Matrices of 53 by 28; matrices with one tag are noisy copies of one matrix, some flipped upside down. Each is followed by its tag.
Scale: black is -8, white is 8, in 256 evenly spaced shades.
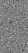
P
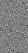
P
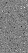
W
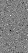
P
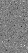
W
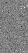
W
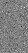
W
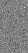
W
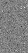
W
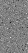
P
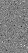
W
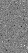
W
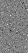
P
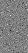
P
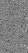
W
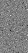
P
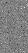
W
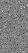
W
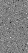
P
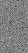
P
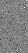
W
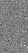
W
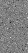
P
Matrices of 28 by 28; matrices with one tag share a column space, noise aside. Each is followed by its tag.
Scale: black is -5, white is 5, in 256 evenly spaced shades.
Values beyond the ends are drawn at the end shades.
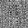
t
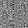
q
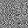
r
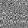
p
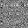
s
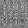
t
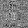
q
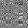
p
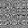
r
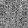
t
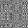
q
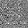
r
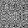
q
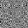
s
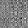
t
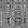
t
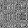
q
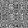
q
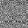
p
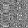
q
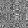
q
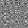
p
